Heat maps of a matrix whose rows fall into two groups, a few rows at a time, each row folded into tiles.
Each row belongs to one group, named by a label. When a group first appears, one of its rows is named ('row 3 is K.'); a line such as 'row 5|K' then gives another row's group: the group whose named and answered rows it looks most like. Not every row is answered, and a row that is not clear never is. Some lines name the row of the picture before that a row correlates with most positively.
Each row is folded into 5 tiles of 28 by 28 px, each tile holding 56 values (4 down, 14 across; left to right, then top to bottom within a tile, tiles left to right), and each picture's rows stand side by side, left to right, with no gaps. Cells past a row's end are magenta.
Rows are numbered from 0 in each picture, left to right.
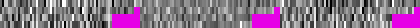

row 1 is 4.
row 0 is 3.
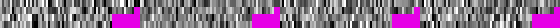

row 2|3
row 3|3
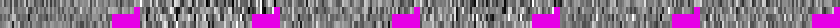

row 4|3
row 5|3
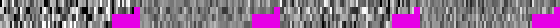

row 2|4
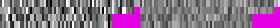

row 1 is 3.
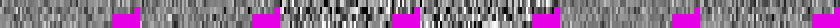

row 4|4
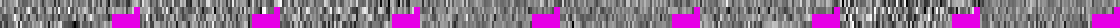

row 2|4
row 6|3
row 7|3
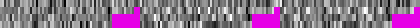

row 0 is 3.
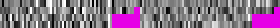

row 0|3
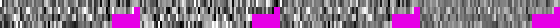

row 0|4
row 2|4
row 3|4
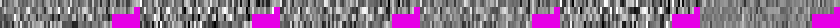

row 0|4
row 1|4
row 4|4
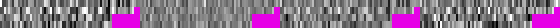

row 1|3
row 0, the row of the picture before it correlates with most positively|2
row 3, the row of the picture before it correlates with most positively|0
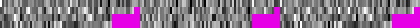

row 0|4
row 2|4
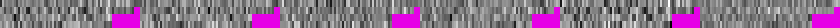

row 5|4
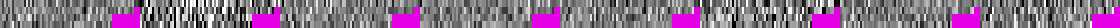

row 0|3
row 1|3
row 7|3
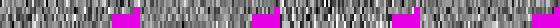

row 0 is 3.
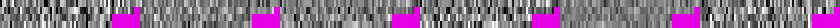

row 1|4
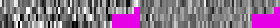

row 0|4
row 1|3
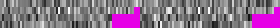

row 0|4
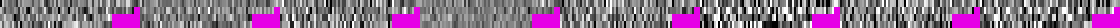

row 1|4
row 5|4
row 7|4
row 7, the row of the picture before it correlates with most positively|1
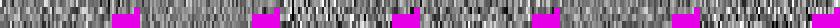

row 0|4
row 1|3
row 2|3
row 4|4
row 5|4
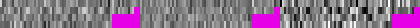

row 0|4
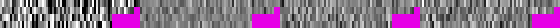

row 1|3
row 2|3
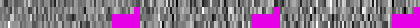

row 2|3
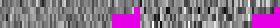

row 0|3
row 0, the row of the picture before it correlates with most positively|2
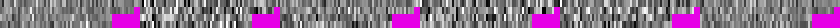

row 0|3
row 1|3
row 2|4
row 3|3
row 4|4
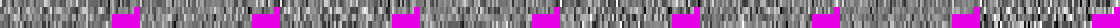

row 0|4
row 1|3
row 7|4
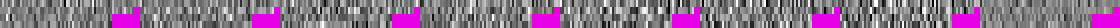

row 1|4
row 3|3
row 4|4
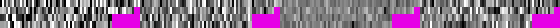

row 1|3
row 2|4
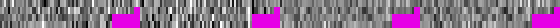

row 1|3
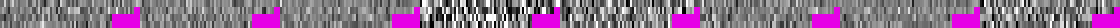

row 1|3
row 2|4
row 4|3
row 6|4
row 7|3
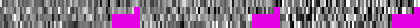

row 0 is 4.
